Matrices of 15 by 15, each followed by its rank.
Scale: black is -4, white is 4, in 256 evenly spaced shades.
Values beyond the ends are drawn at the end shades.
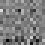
three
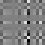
one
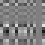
one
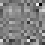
three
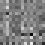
three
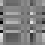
one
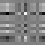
one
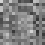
three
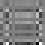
one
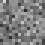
full rank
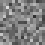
full rank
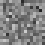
full rank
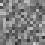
full rank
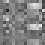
three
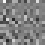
three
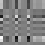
one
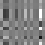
one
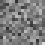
full rank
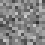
full rank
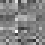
three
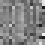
three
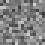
full rank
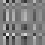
one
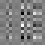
one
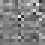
three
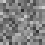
full rank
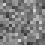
full rank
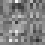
three
